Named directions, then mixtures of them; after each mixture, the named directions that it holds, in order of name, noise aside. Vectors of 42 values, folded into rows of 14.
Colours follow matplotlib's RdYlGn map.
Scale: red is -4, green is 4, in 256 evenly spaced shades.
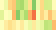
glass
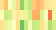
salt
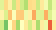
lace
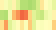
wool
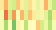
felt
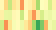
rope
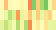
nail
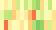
glass, rope, wool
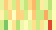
lace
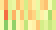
felt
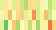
lace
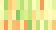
felt, glass, nail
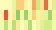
felt, nail, wool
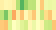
glass, salt, wool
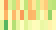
felt, lace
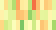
glass, salt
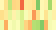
rope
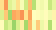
felt, nail, wool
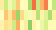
felt, nail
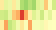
wool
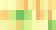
lace, salt, wool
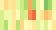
glass, lace, nail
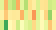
felt, lace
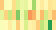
felt, glass, lace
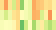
salt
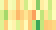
lace, rope, wool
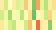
lace, nail, rope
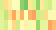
glass, lace, wool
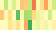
nail, wool
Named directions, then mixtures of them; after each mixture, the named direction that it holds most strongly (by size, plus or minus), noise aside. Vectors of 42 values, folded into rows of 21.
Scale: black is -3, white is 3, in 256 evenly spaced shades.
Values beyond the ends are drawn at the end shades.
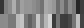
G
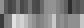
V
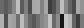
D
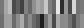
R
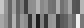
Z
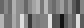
G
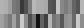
Z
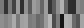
D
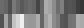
V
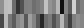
R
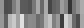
D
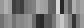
R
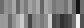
G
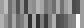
Z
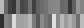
V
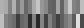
Z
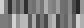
Z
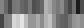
V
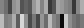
D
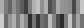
Z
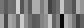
D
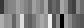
D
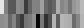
G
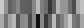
G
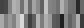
G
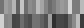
V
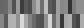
D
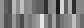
R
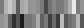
V
